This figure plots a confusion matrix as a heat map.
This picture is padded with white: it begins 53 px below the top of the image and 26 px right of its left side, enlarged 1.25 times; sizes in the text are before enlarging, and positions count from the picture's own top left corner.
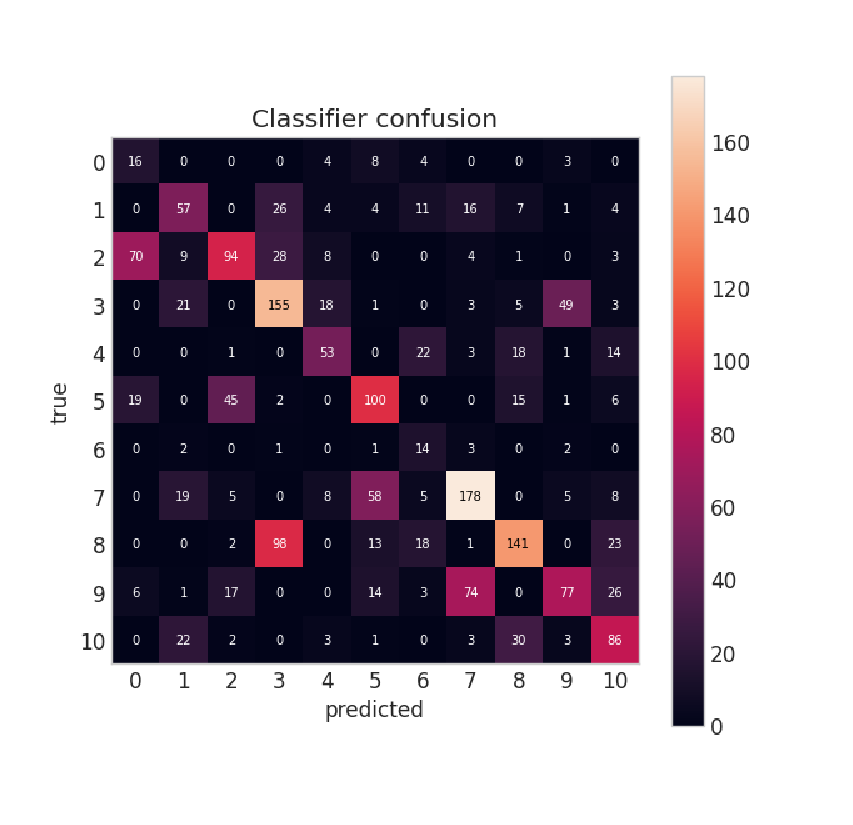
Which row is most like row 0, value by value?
6
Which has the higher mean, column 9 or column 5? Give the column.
5
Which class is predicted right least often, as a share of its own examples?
9
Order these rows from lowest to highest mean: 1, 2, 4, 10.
4, 1, 10, 2
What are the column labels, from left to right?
0, 1, 2, 3, 4, 5, 6, 7, 8, 9, 10
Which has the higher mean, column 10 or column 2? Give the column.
10
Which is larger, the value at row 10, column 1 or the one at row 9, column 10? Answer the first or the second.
the second
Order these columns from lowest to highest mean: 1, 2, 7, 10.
1, 2, 10, 7
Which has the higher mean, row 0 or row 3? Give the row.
3
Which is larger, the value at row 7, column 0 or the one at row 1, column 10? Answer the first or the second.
the second
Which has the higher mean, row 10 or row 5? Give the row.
5
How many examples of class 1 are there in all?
130
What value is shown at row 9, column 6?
3
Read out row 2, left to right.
70 9 94 28 8 0 0 4 1 0 3
